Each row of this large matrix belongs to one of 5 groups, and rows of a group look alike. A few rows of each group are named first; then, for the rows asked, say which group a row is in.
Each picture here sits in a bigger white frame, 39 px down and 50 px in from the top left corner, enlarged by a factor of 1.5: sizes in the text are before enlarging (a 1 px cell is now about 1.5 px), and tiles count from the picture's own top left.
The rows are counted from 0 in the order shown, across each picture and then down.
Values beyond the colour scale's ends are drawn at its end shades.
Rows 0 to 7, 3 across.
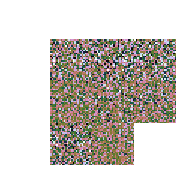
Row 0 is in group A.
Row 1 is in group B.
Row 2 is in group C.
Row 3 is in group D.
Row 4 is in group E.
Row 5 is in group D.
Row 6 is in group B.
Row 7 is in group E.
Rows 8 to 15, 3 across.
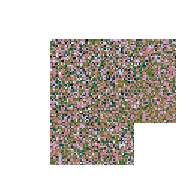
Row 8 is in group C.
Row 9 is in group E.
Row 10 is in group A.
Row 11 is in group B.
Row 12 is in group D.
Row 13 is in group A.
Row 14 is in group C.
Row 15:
B
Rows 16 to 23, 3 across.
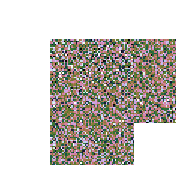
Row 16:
C
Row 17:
D
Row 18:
C
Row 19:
A
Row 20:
C
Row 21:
B
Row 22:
A
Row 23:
E
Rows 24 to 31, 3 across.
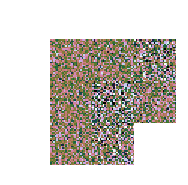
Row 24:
B
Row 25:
D
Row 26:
C
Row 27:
D
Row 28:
D
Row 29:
A
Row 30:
C
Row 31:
C
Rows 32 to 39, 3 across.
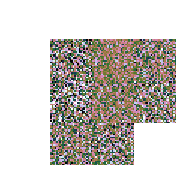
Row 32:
D
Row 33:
A
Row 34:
E
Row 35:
A
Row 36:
C
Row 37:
C
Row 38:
E
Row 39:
D
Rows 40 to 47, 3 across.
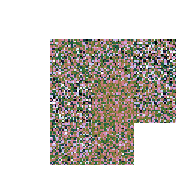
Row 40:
D
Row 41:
E
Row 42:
D
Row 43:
E
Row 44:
A
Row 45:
D
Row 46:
A
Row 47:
B
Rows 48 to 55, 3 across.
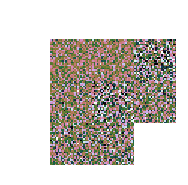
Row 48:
C
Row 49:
C
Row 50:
D
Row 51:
C
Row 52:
D
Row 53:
E
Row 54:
D
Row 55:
C
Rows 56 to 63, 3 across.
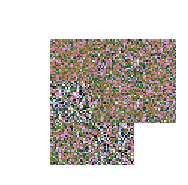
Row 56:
B
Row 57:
D
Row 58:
A
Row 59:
C
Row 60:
A
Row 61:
A
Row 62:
D
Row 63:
C
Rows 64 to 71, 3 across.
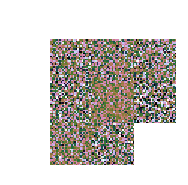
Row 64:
E
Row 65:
E
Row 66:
A
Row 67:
C
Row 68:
E
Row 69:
B
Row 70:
C
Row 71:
E
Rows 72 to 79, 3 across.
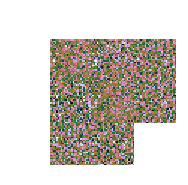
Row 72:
A
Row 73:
A
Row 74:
B
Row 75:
D
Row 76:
A
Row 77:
B
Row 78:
B
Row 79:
B
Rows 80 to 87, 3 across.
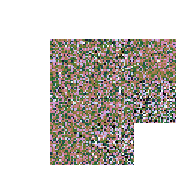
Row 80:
C
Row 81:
B
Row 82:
A
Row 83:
A
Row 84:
E
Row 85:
E
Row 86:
E
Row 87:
B
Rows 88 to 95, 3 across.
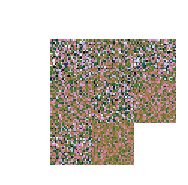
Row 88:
A
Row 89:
D
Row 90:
A
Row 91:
C
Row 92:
D
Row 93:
A
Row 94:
B
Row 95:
D
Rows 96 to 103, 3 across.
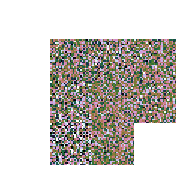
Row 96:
D
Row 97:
A
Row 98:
C
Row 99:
C
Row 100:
E
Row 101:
B
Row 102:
C
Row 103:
B
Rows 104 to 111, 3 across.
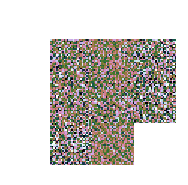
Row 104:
E
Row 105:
E
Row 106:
E
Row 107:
D
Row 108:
B
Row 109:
C
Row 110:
A
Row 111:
C
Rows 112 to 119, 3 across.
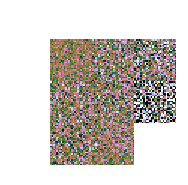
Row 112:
D
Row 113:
C
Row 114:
A
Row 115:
C
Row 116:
D
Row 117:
E
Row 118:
D
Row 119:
A
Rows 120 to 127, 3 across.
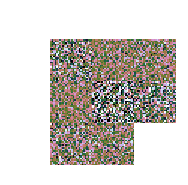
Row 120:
D
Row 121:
E
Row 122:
A
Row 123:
C
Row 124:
E
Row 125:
A
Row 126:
C
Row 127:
B
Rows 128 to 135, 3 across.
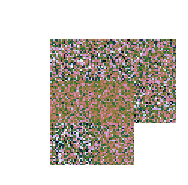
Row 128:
B
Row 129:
D
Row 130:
B
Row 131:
C
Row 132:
D
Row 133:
A
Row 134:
D
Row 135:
A
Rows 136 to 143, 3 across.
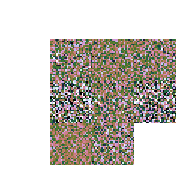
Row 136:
B
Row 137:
D
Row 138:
E
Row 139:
D
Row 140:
B
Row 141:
B
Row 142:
A
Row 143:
A
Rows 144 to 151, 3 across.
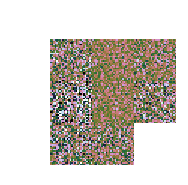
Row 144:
B
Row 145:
A
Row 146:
A
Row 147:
E
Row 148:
A
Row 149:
C
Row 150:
E
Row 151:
D
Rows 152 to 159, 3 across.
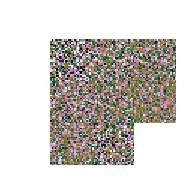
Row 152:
C
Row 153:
B
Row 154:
B
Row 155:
A
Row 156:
B
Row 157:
C
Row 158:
A
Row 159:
D
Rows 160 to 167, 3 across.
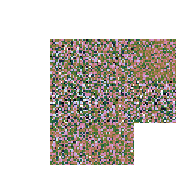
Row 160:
D
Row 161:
B
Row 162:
A
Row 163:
D
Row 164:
E
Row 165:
D
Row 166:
C
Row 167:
E
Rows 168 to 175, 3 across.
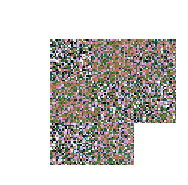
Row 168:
B
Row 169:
E
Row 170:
D
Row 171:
E
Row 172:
C
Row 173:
A
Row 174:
A
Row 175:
A
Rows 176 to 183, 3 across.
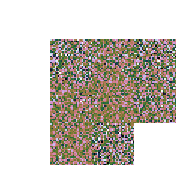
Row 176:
E
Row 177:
B
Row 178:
A
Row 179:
B
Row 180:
A
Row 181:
E
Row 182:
C
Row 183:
E
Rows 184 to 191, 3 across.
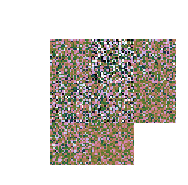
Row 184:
E
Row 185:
C
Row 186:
E
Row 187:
E
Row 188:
E
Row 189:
E
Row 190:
A
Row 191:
C
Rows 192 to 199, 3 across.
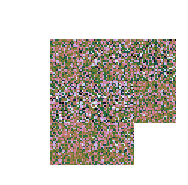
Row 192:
B
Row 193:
A
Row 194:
D
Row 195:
C
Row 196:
A
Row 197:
D
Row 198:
A
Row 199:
A
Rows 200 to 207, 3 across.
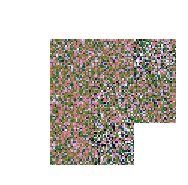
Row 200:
C
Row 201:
A
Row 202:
A
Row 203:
B
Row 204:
C
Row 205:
D
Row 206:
A
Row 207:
D
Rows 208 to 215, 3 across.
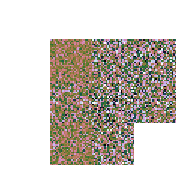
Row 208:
C
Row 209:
C
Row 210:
E
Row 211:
B
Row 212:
E
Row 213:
A
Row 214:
A
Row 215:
C
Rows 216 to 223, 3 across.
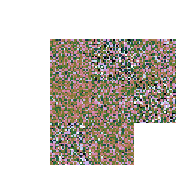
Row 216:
E
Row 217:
D
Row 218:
A
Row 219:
B
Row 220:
B
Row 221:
B
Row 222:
C
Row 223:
C
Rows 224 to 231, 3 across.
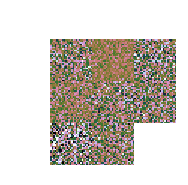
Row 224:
B
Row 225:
A
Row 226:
E
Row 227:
E
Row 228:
E
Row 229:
E
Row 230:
A
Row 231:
B
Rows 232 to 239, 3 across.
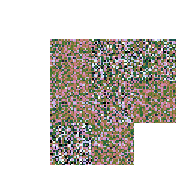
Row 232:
A
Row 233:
A
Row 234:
E
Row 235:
A
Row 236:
C
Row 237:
B
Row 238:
E
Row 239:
B
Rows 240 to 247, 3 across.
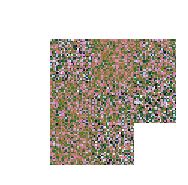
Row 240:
E
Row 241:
A
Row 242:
E
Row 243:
E
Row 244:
D
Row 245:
B
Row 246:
B
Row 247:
E
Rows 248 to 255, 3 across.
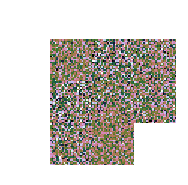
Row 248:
D
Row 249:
D
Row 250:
E
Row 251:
E
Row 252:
D
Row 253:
E
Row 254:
C
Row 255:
B
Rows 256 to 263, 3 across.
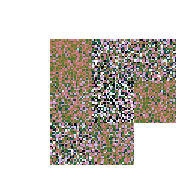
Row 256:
E
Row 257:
A
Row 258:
B
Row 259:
A
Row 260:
D
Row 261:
E
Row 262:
C
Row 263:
A
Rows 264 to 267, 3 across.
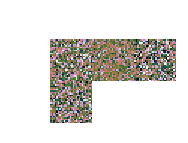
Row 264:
B
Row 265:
D
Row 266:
D
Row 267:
D
